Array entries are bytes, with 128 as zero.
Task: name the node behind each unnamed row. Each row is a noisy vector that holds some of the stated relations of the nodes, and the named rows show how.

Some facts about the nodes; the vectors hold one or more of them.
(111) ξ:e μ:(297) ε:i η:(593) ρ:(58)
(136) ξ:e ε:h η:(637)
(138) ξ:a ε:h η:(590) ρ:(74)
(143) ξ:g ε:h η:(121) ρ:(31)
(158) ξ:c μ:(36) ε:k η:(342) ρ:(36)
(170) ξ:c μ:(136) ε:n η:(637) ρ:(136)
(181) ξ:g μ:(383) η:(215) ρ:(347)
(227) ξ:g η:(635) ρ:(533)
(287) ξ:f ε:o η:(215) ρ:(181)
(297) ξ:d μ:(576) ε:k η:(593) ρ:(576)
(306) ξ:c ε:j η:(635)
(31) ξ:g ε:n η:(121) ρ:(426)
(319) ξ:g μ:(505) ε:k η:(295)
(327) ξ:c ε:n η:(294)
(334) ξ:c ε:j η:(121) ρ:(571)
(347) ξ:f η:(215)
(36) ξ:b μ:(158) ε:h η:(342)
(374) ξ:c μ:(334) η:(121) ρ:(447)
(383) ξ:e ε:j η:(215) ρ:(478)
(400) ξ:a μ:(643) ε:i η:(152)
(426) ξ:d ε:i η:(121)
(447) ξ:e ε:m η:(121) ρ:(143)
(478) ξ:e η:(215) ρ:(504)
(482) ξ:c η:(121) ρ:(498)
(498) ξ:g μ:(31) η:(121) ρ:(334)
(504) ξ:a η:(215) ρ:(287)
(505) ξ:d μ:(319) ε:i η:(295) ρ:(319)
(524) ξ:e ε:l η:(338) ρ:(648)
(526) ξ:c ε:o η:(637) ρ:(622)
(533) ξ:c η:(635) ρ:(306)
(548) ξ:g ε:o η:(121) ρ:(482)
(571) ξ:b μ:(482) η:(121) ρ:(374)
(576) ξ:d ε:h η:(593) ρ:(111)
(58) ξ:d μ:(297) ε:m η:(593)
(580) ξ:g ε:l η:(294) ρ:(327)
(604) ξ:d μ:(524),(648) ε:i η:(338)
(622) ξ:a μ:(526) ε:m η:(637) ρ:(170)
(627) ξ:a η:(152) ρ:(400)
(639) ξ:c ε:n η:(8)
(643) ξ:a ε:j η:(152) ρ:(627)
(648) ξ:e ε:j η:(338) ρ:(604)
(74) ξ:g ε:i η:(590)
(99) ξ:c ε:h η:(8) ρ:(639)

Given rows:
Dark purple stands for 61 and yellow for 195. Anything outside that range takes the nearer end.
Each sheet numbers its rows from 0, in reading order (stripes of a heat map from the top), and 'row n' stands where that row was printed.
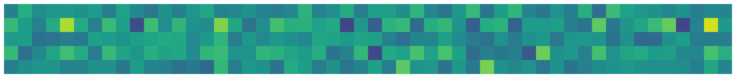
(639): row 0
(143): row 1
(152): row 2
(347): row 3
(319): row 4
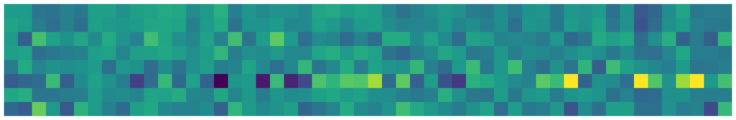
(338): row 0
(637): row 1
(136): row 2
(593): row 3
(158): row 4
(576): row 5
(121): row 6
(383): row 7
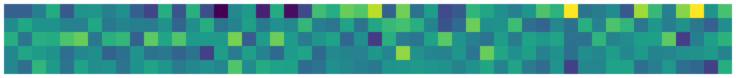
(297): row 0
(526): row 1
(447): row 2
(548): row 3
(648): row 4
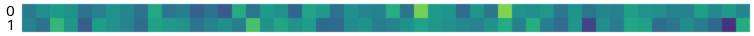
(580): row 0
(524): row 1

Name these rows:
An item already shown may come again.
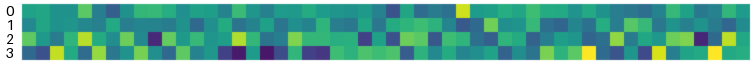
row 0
(571)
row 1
(526)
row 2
(31)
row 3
(111)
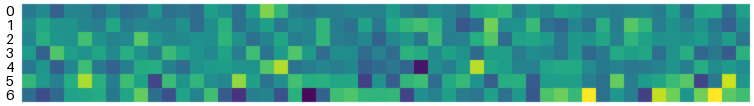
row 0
(505)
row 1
(526)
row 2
(170)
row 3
(136)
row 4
(604)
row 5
(143)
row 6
(58)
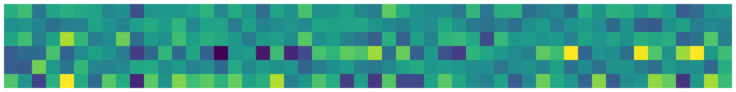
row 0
(334)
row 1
(215)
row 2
(374)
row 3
(576)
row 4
(478)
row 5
(426)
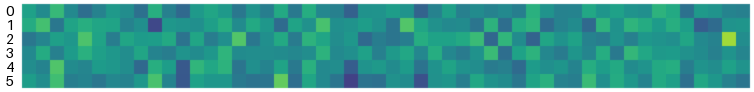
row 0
(627)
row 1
(334)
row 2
(181)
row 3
(306)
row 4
(504)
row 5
(622)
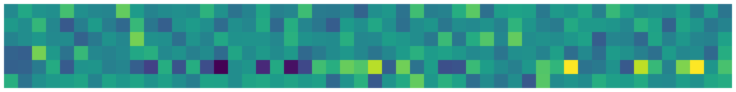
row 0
(170)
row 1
(138)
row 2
(36)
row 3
(478)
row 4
(297)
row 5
(287)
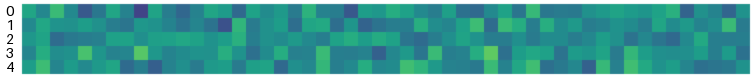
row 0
(643)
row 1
(498)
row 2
(593)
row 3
(170)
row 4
(482)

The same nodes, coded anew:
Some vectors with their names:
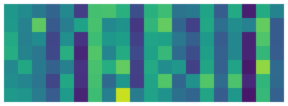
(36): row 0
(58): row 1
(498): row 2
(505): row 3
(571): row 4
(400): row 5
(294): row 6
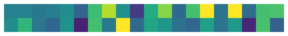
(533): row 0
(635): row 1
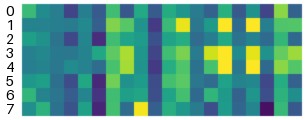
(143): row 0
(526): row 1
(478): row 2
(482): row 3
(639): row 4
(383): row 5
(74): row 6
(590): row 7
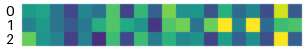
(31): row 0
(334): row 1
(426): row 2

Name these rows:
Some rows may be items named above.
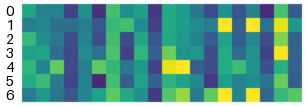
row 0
(498)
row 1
(374)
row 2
(143)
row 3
(31)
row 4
(576)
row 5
(447)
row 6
(334)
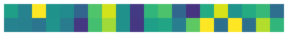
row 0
(111)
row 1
(170)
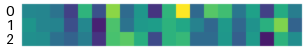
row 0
(643)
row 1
(136)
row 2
(36)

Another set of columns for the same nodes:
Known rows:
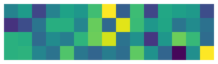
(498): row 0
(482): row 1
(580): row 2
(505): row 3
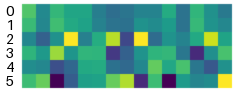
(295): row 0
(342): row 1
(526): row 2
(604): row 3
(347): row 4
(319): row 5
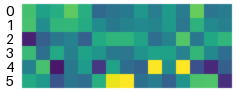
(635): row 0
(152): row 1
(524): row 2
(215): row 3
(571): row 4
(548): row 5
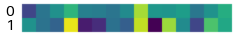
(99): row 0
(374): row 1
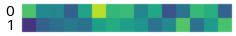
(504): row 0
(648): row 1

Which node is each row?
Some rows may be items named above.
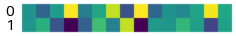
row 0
(526)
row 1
(181)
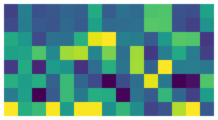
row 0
(447)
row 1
(447)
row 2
(548)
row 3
(400)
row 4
(36)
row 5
(426)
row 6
(31)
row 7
(622)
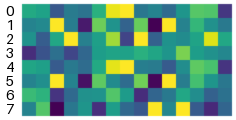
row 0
(548)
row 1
(170)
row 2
(526)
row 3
(478)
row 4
(548)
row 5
(170)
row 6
(143)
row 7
(571)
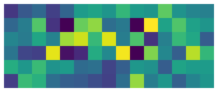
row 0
(478)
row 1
(136)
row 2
(643)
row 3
(334)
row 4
(593)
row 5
(111)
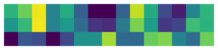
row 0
(58)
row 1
(297)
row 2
(383)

